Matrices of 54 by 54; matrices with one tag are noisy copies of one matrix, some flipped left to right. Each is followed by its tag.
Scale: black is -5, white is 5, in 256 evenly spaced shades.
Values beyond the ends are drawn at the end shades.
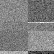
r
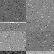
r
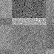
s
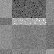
s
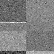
r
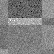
s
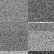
r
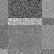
s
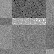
s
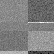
r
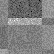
s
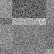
s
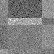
s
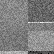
r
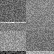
r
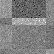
s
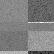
r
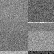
r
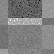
s
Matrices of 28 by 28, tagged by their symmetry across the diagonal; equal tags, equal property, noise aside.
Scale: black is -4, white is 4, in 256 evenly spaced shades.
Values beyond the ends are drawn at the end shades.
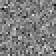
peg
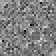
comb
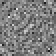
comb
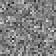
peg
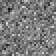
comb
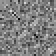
comb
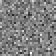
peg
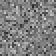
comb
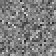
comb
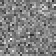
peg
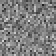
peg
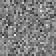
peg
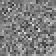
comb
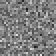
peg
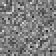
comb
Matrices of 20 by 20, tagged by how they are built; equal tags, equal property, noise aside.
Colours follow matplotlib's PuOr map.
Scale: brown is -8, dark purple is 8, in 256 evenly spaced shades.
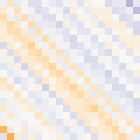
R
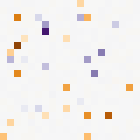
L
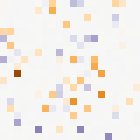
L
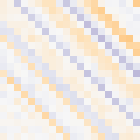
R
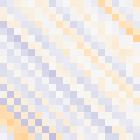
R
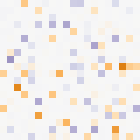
L
